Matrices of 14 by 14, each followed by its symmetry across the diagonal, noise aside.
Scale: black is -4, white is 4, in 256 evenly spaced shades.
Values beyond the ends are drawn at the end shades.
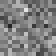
antisymmetric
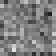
antisymmetric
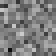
neither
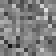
antisymmetric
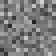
neither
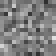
antisymmetric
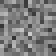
neither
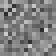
symmetric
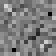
symmetric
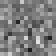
neither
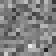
neither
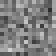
antisymmetric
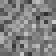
symmetric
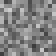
neither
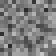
symmetric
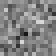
neither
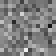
antisymmetric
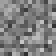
symmetric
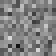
neither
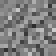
symmetric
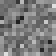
symmetric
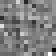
antisymmetric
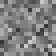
antisymmetric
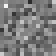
symmetric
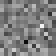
antisymmetric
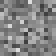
neither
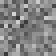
symmetric
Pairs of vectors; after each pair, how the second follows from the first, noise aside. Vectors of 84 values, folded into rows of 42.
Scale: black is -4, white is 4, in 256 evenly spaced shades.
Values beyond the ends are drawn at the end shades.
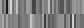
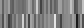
shuffled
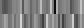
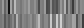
shuffled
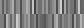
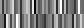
scaled up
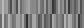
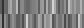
negated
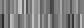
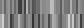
negated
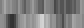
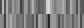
shuffled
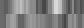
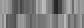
negated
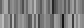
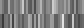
negated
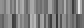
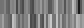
negated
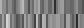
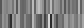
shuffled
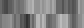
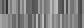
shuffled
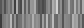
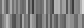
shuffled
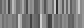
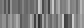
shuffled
